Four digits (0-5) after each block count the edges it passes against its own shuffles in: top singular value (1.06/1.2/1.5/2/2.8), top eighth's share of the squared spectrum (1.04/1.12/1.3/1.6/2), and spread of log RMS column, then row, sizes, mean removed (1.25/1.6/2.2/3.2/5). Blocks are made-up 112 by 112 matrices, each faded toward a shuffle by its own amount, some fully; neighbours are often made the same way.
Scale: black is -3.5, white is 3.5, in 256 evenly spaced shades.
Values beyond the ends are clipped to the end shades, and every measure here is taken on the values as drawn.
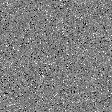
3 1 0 0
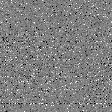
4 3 0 2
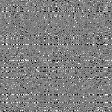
5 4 2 3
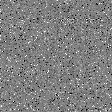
3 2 0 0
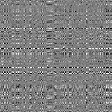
5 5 3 4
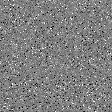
3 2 0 1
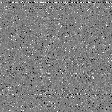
4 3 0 2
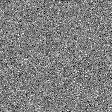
0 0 0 0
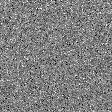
0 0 0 0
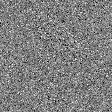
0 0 1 0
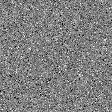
0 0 0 0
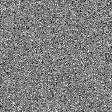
0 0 1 0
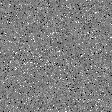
0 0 0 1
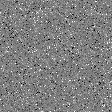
0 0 0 0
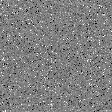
1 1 1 0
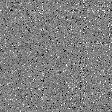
2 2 2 1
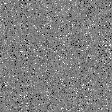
1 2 2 1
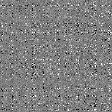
2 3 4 3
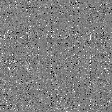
2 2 2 2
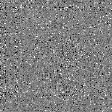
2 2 3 2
